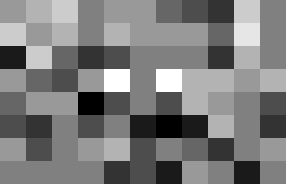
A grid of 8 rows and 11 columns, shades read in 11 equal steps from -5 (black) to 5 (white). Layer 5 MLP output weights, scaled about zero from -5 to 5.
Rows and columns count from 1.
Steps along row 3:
up down down up up same same down up down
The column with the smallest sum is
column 4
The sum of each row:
5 14 -8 16 -7 -21 -3 -12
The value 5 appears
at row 4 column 5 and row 4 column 7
